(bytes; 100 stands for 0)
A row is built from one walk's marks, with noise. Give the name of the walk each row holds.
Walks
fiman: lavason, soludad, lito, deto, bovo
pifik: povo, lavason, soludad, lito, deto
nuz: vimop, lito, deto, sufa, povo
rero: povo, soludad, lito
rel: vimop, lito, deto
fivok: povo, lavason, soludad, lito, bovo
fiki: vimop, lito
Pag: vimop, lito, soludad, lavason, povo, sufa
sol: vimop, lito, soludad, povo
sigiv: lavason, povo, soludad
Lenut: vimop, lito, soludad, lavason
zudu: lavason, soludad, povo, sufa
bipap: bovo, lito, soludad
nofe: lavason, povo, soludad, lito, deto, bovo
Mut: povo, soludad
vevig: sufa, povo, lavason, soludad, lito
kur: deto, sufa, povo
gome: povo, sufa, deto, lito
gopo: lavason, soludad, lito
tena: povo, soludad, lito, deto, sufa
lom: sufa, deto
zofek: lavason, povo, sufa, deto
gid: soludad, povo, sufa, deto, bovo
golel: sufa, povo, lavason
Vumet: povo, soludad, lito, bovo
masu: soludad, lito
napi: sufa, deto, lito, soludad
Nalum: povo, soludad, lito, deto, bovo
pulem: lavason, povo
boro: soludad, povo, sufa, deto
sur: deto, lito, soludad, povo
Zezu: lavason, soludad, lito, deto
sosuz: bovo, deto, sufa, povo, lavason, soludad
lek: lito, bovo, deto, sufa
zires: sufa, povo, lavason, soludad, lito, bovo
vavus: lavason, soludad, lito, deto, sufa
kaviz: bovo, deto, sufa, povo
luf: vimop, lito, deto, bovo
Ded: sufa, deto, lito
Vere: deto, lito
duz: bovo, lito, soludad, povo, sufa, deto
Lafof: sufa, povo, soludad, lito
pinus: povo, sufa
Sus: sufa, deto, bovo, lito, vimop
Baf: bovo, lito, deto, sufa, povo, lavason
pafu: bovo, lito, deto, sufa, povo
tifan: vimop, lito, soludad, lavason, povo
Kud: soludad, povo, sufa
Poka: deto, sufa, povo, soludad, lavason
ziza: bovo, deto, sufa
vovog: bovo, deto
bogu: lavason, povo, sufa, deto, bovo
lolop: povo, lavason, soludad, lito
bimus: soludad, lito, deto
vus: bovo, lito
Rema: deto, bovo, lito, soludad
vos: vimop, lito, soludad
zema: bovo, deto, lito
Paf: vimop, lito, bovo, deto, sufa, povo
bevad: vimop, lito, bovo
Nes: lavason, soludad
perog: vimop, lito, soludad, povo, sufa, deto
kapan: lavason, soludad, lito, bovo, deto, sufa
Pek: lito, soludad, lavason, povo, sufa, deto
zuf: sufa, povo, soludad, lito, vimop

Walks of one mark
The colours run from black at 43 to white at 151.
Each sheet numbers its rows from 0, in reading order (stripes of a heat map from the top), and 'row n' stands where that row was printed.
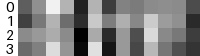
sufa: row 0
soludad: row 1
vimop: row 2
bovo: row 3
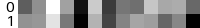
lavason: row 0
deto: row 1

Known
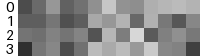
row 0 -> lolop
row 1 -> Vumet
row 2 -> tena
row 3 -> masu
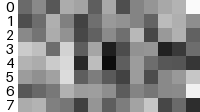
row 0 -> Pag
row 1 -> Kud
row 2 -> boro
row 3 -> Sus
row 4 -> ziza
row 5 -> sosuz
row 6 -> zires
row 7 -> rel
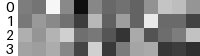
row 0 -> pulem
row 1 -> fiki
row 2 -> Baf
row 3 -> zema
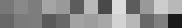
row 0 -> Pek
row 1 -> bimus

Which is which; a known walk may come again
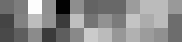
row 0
pulem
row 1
Nes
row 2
rero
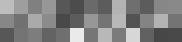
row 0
nuz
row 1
boro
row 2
bipap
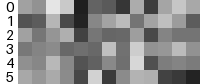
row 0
zofek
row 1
Mut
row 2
gid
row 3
pifik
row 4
gome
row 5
zema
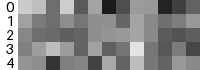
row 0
Sus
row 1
nofe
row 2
Nalum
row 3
Ded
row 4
perog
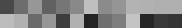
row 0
lolop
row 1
luf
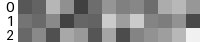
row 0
Kud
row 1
sur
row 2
Pag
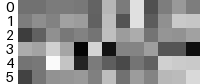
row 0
tena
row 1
Pek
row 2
Lafof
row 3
vovog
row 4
golel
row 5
vevig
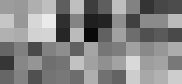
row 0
lek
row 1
bogu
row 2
ziza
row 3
zuf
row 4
gopo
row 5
tifan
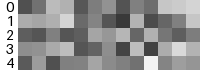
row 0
zudu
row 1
Baf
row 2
Vumet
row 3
Poka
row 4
Lenut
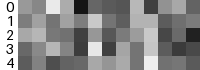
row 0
kur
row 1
fiman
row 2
rel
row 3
vus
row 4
vos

